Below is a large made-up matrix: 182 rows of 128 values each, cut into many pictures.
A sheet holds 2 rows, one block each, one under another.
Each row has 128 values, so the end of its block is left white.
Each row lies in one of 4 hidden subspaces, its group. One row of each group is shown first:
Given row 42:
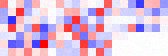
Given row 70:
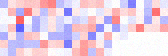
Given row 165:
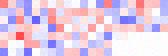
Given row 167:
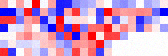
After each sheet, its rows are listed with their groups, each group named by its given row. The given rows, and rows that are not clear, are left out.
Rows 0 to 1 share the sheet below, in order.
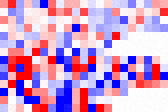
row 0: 42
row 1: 70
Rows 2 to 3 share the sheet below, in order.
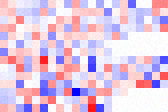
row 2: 167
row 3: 167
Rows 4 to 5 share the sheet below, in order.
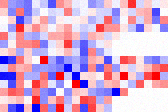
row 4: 70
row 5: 42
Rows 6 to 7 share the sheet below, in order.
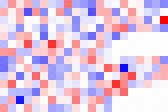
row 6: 167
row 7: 165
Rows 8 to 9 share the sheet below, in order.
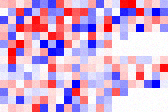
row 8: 70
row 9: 42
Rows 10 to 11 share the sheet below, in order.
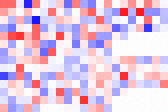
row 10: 165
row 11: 42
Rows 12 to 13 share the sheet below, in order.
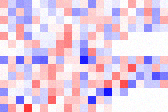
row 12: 70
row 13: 167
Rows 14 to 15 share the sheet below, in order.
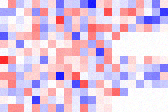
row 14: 167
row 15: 42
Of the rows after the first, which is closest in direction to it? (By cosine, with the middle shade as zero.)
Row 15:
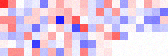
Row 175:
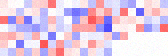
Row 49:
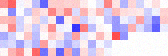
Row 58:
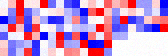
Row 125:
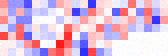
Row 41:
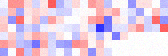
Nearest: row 49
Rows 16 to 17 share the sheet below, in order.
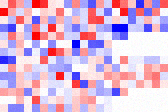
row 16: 165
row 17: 42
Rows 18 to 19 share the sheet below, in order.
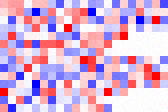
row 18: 42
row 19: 167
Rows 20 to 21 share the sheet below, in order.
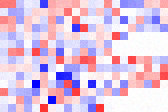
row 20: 42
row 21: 167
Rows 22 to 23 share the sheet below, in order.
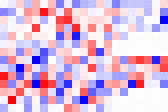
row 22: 167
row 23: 42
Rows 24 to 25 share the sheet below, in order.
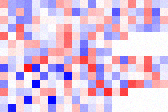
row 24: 70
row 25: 167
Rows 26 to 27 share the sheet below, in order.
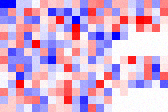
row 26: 42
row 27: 70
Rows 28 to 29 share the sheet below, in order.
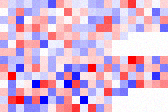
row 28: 70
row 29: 42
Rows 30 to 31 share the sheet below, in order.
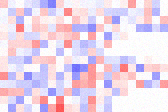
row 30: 70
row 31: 70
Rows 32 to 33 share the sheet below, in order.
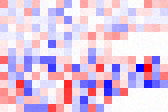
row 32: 167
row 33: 70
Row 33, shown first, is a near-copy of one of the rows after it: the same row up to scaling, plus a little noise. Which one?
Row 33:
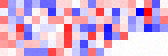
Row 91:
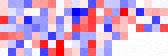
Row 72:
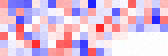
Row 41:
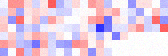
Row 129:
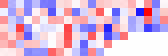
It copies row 129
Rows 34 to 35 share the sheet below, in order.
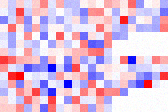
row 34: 42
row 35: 167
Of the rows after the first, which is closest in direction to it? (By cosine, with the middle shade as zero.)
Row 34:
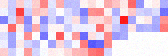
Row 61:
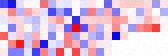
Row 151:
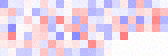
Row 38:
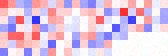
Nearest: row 38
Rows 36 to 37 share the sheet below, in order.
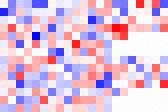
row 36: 165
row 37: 70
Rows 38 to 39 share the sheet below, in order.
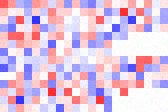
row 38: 165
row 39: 165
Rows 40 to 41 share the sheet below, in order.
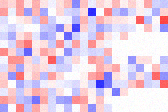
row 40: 167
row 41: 70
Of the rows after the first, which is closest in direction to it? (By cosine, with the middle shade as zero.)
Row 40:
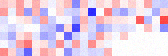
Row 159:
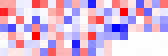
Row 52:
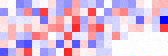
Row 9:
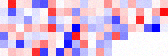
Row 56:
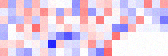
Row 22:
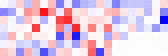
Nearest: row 56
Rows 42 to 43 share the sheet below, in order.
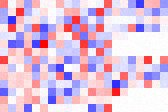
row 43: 167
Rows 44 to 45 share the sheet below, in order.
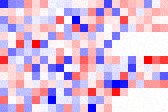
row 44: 42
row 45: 167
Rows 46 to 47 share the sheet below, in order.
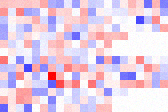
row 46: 42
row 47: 165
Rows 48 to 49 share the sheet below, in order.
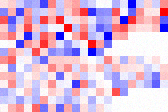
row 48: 42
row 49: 42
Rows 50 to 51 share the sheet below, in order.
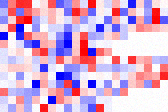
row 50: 70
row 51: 167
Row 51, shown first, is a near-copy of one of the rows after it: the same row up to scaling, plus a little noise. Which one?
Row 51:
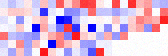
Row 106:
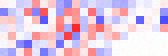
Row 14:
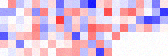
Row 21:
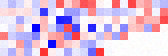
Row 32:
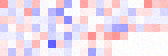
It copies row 21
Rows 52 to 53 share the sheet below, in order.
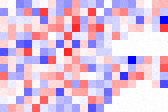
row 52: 167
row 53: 42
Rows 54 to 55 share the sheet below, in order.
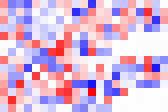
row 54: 70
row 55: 70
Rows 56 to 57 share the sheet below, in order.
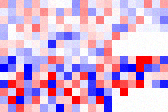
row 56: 167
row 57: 165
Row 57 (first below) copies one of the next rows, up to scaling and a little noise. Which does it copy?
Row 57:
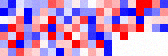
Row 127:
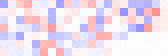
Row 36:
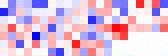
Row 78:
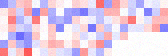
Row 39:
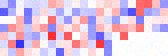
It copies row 39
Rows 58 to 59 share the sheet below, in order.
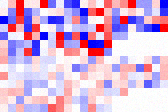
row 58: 42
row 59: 70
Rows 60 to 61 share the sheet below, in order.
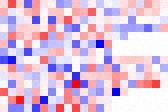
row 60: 165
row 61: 42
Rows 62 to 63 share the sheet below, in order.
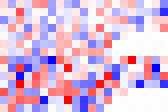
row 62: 42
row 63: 70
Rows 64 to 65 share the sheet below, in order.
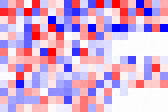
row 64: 165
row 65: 70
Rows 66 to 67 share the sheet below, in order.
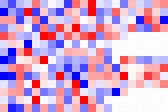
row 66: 167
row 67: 42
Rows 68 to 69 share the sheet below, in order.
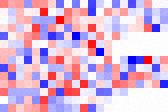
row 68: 167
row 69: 42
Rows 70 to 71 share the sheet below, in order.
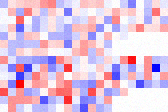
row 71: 70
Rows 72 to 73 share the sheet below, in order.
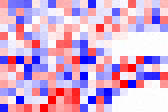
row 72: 70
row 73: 167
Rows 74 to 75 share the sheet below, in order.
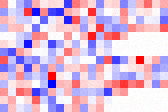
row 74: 167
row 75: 165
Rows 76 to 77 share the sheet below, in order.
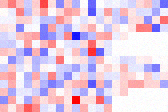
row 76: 167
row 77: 165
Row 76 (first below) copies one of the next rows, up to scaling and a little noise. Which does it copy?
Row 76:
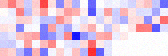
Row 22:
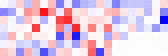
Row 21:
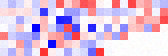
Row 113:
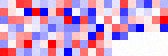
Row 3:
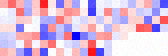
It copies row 3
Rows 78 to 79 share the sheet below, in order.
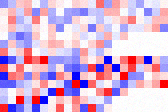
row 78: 165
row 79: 42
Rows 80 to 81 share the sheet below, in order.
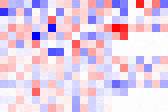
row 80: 165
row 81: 165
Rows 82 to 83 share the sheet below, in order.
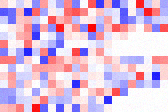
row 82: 165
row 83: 42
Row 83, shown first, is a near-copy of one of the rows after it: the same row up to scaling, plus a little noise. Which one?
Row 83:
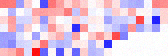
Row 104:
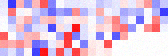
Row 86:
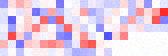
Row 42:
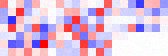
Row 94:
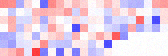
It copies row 94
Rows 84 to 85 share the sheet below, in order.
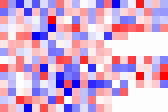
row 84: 165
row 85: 167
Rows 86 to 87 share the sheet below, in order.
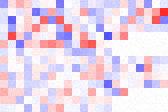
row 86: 42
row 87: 70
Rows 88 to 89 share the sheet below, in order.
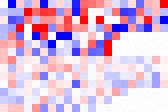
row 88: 167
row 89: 42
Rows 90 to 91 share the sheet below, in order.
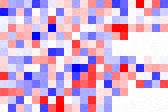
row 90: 165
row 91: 70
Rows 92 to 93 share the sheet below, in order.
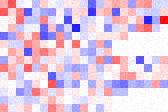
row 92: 167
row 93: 165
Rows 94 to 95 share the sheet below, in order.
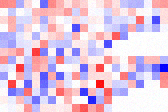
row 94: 42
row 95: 42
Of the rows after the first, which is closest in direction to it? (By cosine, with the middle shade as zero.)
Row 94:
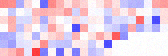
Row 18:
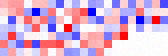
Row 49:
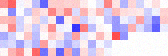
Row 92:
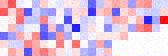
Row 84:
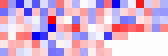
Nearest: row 49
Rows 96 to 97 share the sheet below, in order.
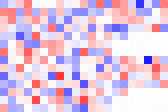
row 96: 165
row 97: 42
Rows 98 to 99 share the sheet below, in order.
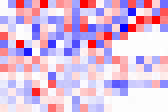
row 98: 167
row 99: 165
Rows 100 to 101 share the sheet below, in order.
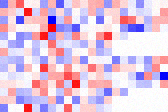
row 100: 165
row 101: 167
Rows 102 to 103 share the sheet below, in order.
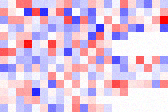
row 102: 167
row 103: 165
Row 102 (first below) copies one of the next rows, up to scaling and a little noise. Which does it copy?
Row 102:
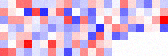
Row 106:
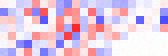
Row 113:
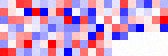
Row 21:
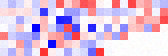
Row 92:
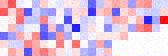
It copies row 113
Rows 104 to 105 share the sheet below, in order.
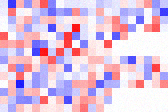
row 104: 42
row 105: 70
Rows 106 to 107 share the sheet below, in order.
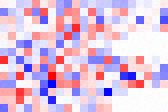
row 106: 167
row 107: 165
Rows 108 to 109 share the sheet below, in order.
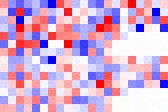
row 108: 70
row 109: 70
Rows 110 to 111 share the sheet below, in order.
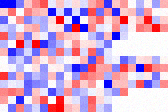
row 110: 42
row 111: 70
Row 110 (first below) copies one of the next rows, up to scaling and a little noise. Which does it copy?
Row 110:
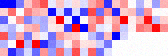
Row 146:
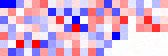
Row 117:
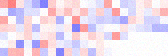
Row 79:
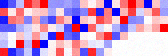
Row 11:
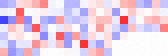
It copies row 146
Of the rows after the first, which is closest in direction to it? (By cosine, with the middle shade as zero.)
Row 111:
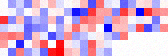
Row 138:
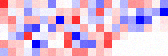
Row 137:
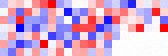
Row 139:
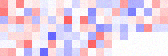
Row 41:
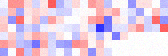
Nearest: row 137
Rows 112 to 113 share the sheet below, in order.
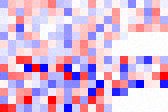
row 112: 70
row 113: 167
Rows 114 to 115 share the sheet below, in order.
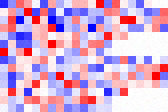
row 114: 165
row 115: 42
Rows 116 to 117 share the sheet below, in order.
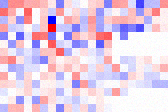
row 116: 165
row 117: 42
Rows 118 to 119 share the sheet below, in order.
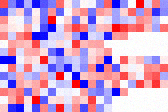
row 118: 165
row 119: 42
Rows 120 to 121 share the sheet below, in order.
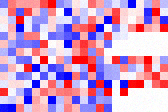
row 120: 70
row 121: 167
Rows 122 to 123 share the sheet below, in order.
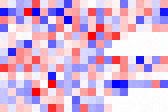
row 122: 167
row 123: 165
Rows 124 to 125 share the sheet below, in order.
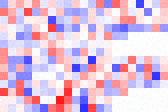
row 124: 165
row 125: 70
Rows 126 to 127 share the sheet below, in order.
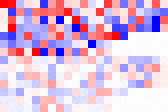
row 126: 42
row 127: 165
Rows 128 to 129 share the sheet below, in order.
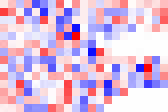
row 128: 167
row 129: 70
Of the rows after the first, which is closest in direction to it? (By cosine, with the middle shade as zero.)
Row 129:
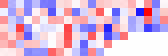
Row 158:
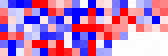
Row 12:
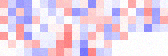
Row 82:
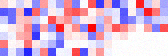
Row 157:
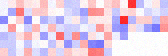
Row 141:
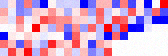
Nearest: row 12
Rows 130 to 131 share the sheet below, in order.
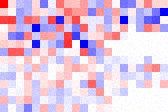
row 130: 42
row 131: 165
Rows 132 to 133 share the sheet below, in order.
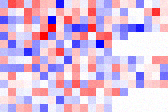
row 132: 165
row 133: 167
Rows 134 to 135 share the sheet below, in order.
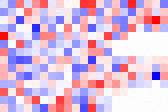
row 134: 167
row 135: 70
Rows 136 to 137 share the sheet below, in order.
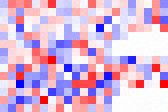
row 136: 70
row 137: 70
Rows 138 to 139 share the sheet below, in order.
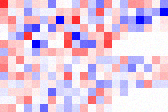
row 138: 42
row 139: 167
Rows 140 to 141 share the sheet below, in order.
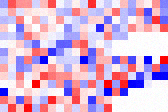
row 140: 70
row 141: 167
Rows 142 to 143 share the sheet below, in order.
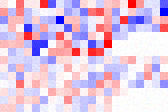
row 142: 42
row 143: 70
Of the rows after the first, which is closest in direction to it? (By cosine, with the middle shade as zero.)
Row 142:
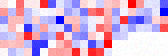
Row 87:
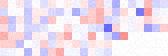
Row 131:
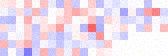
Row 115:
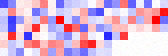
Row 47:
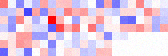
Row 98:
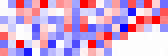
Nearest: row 131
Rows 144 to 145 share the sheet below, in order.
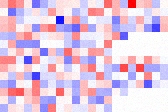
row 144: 42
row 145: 165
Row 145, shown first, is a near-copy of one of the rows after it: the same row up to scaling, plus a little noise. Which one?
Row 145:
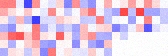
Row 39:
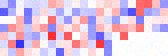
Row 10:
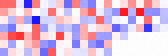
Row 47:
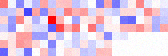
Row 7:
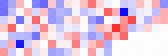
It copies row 10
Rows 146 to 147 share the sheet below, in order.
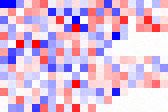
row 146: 42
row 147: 42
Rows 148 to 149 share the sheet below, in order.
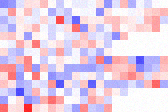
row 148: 42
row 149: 165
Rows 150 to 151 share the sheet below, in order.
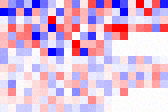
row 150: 165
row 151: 42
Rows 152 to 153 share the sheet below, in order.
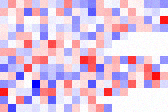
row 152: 167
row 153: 167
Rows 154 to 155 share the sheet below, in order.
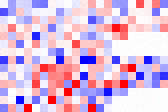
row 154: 165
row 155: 167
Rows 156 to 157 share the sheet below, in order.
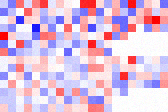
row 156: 167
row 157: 42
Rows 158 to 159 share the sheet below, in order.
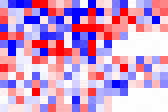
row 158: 70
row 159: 165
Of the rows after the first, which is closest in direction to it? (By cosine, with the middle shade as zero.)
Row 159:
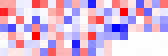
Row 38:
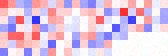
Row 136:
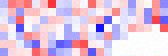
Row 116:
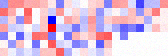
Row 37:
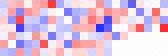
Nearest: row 38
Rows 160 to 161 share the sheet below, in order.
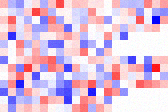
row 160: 42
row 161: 70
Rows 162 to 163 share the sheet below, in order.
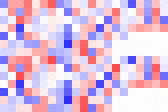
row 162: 70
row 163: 70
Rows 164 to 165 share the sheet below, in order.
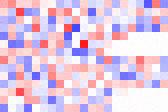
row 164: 42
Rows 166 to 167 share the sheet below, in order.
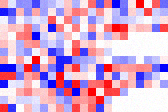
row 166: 165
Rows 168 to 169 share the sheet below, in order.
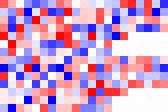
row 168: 70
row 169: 167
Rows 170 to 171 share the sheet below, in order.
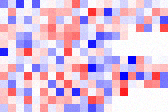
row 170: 167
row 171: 42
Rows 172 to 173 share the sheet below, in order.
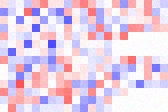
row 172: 167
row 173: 70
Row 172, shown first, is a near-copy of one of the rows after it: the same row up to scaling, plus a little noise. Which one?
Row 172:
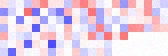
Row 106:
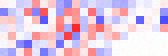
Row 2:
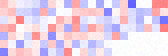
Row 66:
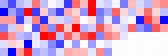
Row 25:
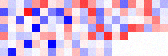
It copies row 25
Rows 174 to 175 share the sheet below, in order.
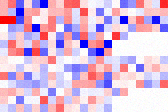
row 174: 42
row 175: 70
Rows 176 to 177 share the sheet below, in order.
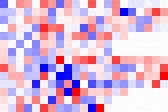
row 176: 165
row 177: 167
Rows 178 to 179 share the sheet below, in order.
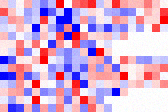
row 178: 167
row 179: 42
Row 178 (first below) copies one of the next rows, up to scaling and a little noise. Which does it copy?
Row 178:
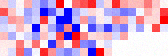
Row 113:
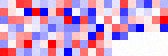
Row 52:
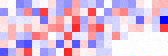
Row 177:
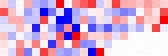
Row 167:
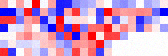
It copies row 177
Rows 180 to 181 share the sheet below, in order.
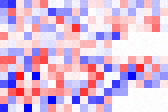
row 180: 42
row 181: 165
